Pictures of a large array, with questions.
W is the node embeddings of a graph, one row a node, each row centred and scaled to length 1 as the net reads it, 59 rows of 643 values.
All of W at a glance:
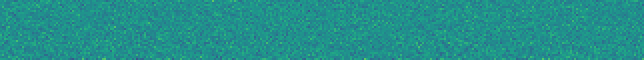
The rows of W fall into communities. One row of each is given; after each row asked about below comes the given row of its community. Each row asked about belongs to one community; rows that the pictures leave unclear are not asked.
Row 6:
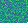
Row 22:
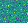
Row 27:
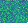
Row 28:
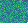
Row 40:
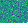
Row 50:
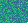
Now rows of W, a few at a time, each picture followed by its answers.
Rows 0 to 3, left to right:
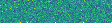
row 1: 28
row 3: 27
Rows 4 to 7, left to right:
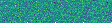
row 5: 40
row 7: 40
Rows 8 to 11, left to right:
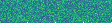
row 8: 27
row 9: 50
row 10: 27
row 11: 6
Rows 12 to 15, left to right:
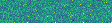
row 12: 40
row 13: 27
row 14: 22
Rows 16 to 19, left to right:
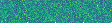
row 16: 6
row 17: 27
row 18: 28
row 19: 50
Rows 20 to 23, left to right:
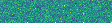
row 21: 27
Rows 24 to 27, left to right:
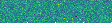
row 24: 6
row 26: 28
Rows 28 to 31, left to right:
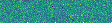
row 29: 28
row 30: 22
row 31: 40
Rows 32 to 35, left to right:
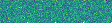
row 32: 27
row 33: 50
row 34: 27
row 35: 28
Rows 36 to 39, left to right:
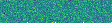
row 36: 50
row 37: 6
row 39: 50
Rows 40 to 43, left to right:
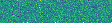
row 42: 6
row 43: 6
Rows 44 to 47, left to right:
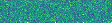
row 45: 27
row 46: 28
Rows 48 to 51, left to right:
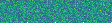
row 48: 28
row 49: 50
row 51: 40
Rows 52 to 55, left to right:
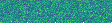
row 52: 28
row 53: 40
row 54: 40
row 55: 6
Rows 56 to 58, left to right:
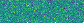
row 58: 50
